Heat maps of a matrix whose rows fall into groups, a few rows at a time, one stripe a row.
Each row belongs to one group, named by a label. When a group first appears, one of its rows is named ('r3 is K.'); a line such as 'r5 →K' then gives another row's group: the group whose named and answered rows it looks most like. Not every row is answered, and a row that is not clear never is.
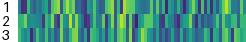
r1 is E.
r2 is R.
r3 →R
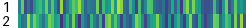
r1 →R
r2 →E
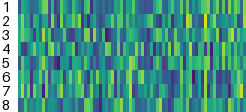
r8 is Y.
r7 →R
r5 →Y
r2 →R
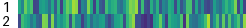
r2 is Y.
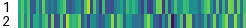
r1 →Y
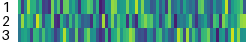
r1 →E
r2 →R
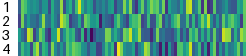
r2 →Y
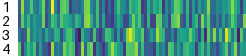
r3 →E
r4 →E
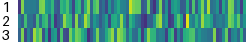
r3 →R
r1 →Y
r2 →Y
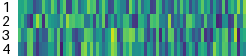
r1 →Y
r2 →R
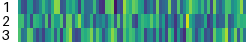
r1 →E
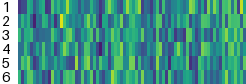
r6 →E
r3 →E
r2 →Y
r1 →E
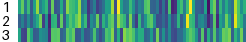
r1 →R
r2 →R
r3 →E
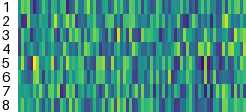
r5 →R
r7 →E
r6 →R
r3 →R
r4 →Y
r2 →E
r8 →R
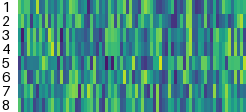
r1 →R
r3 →E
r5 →Y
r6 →R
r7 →E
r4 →E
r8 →E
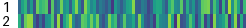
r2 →E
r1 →Y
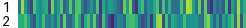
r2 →Y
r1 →R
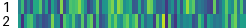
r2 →E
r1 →R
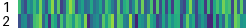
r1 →E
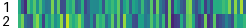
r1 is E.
